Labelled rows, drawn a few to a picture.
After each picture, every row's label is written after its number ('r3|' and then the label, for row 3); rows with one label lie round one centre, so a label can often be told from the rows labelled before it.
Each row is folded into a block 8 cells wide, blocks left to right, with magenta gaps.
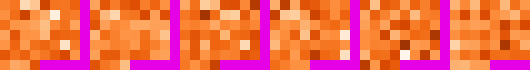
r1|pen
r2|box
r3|pen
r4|box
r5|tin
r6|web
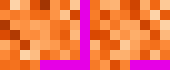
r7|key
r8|key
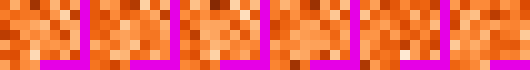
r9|key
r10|key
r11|key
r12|key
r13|tin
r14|box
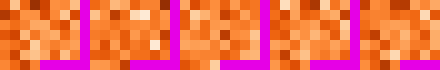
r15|key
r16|pen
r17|box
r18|key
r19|key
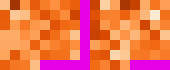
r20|box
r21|key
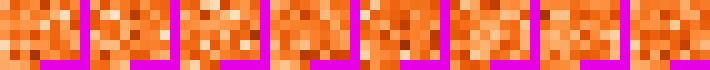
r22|web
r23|box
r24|pen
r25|web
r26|tin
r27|key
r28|box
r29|web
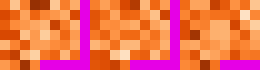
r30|key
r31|key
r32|key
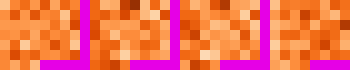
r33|web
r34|key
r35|key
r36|web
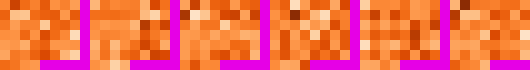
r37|box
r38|web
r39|box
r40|pen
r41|web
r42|box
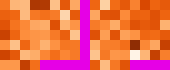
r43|key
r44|tin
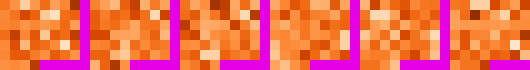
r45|pen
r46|key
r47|key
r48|web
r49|box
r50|pen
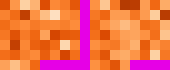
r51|pen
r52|key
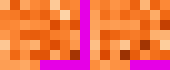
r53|web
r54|web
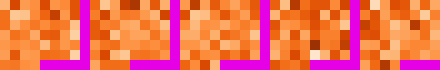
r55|box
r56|key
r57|box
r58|tin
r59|key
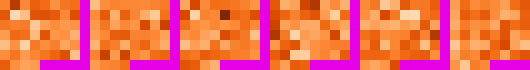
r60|box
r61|web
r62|box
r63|key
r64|pen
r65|web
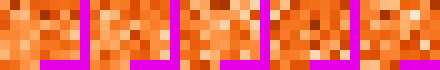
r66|box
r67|box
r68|key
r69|tin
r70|pen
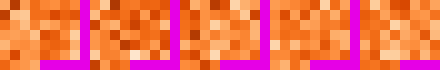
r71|box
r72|tin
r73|key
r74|web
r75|key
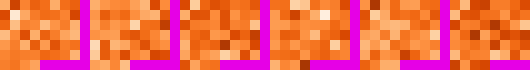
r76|box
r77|web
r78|tin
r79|pen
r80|box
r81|tin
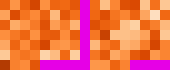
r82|tin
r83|key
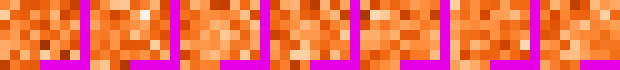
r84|tin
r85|pen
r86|key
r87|key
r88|box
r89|web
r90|key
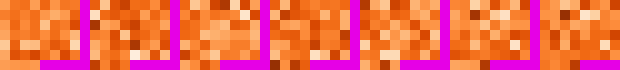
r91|web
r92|tin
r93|key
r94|tin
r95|key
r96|pen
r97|pen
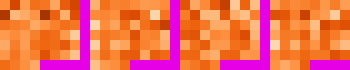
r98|box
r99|web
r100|key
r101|web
